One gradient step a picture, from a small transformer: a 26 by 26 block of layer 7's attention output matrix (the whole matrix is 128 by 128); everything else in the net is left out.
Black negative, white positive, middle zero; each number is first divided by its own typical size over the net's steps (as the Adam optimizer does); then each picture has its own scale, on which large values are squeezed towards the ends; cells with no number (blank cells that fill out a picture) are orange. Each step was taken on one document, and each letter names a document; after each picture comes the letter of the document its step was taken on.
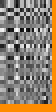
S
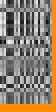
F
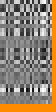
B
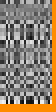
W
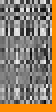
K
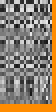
K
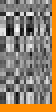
S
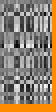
K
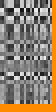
W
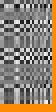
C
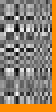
S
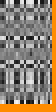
W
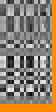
S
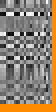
S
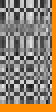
W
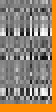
B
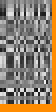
F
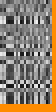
F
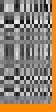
C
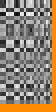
W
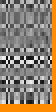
W
